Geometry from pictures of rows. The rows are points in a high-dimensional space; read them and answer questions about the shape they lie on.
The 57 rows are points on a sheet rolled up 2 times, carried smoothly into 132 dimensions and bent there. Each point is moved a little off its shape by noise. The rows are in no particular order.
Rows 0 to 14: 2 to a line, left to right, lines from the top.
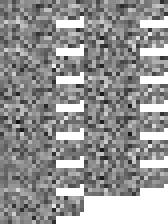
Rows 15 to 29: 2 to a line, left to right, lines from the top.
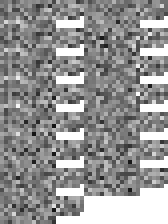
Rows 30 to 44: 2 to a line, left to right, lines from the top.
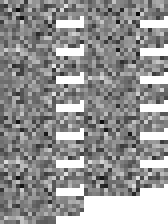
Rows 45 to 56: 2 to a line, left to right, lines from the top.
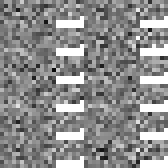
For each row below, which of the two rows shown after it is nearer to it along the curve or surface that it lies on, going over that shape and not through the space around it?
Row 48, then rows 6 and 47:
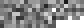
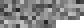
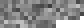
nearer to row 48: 6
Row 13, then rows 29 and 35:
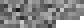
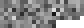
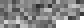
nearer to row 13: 29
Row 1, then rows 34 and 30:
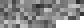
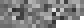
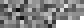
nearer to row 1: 30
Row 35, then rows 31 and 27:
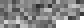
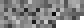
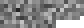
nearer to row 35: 31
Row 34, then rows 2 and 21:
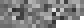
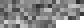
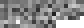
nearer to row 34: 21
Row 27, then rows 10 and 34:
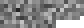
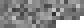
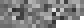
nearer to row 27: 34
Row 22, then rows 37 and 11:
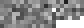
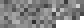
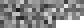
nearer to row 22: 37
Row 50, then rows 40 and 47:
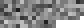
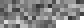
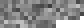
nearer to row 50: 40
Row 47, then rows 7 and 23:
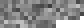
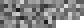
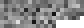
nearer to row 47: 23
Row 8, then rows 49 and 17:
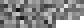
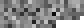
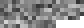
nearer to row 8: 17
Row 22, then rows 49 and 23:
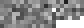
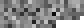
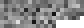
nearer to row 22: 49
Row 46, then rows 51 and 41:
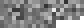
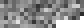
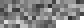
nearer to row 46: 51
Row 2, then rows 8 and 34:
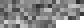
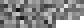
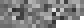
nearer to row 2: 8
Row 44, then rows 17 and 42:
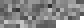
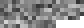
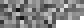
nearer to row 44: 17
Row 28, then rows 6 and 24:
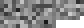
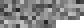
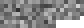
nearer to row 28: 6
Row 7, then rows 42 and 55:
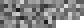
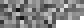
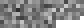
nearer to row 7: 42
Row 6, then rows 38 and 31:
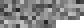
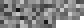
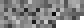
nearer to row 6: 38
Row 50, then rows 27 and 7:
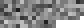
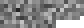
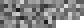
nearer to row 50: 7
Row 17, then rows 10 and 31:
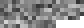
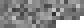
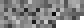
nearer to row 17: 31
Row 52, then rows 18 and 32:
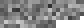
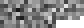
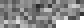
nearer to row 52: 32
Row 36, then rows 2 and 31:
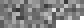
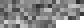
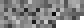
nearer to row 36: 31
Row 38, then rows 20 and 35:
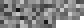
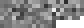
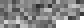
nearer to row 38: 35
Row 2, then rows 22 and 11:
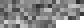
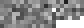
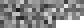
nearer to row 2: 11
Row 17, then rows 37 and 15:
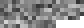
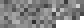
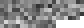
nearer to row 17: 15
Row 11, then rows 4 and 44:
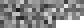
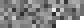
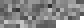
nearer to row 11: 4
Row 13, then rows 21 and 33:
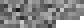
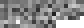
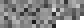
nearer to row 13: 33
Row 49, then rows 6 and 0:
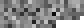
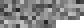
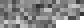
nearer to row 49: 0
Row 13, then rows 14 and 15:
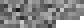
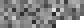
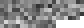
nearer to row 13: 14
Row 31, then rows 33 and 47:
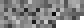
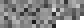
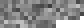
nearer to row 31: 33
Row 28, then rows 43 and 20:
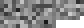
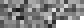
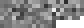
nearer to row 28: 43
